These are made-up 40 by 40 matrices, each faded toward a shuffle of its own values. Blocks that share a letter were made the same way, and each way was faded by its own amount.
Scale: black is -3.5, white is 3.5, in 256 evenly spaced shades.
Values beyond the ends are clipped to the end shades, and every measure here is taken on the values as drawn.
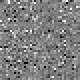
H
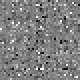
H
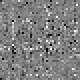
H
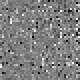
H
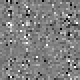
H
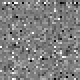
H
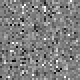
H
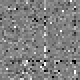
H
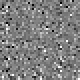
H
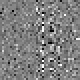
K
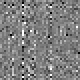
K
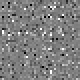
H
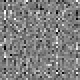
K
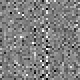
K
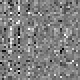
K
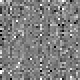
K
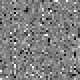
H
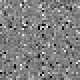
H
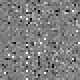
H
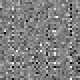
K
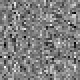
K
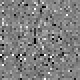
H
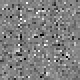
H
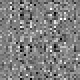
K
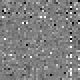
H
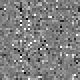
H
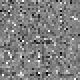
H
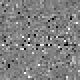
H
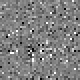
H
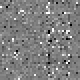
H
